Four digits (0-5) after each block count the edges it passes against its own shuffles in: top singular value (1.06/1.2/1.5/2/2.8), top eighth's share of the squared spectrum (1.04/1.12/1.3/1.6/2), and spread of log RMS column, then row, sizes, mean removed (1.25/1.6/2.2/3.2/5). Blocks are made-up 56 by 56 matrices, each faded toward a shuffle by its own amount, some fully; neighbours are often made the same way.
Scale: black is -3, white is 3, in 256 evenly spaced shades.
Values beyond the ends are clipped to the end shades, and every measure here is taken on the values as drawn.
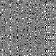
4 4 3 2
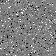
0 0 0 0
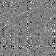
3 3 2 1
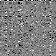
3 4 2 2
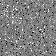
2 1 1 0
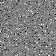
1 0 0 0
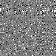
3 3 2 2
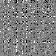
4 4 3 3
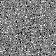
0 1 1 0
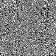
1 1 2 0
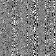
2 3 4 0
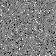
1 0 0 0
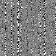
2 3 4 0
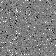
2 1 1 0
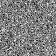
1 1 0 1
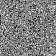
2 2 0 0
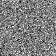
1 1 0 0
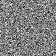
0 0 0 0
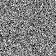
2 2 0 0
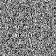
3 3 1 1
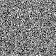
0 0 0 0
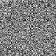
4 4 2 2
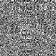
3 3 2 2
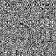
3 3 1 2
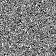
0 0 0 0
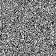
0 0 0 0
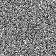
0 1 0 0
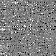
3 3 0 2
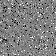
2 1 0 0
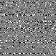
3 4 1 3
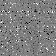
2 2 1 1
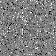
2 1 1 0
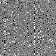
3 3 2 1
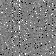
3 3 1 0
